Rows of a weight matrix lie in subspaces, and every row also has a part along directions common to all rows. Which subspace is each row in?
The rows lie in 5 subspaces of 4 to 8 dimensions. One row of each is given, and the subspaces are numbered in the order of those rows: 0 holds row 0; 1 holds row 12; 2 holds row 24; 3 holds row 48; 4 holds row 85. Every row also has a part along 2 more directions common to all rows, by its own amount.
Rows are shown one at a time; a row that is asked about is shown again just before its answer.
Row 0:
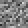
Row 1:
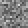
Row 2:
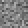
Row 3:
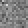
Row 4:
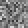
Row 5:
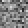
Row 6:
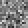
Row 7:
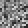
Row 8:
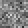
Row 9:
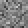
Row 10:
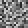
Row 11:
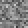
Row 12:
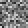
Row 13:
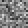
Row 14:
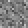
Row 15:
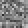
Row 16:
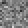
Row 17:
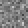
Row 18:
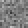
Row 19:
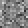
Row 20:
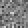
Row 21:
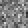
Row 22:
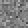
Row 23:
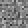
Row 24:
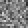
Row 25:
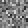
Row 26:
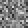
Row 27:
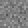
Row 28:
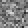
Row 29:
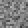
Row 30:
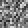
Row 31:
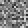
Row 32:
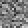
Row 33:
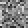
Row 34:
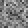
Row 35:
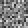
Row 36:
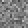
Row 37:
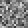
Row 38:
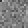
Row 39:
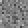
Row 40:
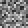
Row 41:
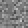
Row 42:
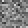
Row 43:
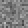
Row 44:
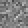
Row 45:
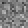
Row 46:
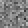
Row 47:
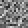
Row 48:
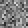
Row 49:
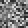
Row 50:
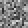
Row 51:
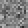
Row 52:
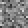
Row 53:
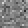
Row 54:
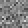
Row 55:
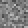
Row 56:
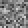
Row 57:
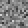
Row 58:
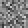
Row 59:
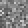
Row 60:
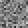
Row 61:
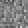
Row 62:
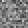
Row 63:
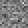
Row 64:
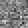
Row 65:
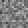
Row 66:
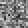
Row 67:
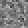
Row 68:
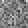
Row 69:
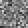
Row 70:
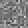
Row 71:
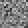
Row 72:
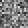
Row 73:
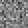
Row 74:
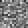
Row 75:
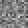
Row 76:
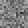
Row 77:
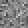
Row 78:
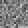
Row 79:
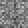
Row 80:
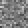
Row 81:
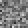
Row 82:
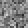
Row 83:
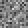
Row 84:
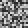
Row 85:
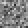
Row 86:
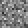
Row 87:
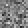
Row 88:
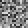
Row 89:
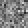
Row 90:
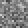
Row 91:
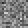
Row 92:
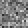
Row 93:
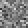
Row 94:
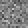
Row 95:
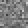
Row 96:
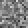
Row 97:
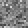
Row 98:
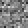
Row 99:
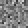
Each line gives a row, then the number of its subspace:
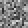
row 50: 4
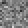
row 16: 4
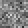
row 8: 2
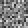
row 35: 3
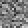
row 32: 2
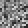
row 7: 4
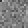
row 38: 1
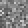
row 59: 4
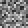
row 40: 1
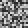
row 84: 1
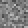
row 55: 3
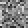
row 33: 1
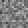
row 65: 2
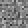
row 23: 3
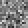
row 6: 3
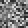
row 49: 3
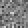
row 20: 1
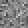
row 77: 0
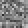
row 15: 2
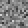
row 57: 0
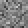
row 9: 0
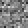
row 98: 1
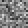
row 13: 2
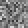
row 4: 0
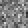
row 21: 3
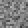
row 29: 0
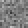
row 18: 1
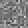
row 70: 4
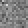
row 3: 3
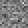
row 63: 4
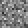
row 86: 2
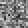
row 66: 3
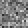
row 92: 2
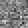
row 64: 3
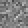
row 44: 0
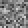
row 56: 1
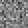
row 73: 3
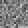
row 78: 0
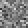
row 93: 4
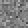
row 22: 0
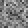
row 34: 1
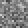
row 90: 0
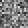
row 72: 4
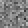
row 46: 1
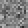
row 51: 3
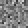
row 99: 3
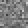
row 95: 1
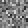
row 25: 2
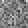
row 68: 3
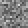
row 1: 0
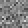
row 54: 3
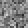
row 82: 4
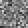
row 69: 2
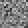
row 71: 4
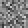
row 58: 1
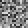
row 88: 2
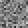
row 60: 4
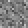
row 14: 2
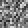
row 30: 0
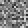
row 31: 3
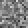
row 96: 3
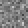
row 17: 4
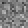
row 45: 2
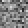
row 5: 1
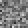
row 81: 4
